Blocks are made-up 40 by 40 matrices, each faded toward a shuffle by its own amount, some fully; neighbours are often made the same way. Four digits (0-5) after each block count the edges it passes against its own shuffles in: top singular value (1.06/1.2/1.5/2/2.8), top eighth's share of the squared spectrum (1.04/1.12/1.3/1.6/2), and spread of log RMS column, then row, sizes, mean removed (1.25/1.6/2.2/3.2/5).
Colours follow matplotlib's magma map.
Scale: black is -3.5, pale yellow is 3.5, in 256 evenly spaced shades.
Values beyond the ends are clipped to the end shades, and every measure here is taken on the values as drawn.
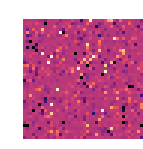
0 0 0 0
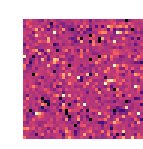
1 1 0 1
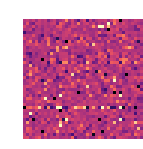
3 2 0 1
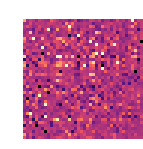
3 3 1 1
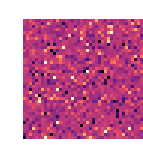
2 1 0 0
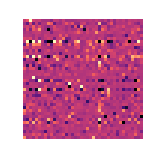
3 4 1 2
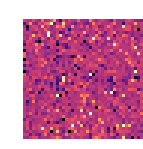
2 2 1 0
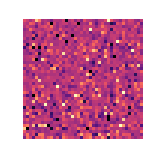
1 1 0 1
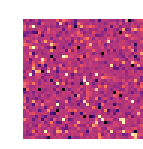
0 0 0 0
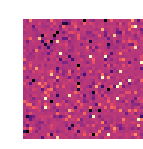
0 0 0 0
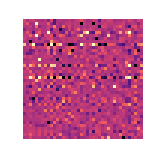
3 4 2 2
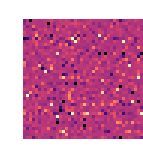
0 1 0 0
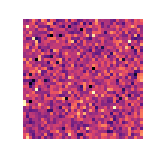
0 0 0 0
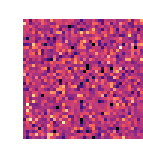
1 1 0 0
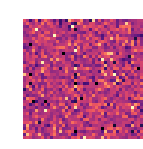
2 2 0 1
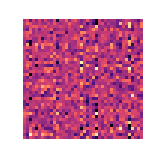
3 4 3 0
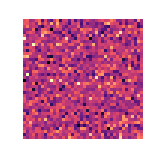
1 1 0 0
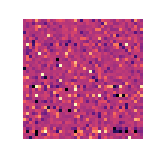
2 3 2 1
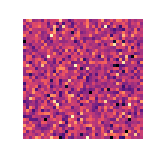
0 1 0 0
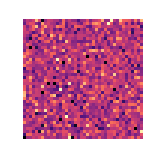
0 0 0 0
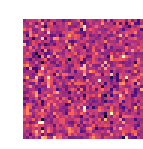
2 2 2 0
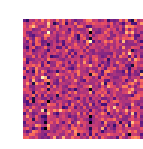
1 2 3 0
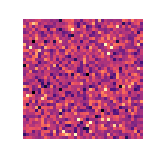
0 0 0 0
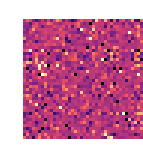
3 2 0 1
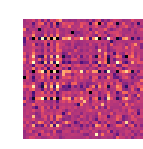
4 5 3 3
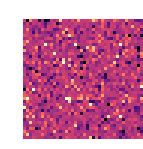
0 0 0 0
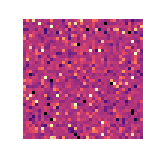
0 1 0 0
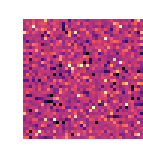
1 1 0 0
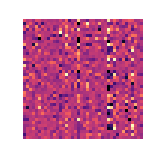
3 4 3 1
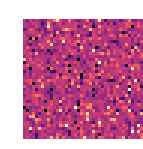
1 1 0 0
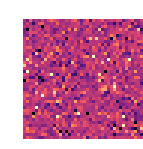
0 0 0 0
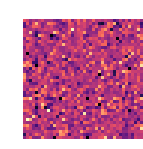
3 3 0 1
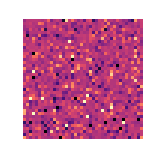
1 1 0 0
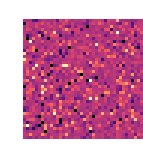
1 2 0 0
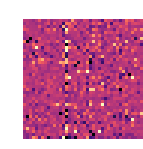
3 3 2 1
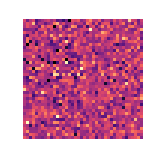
2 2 0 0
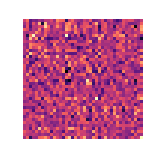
3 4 2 2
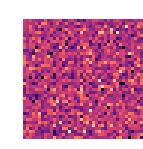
2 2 0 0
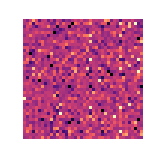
2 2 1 1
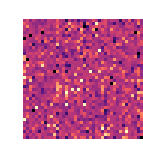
2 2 1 0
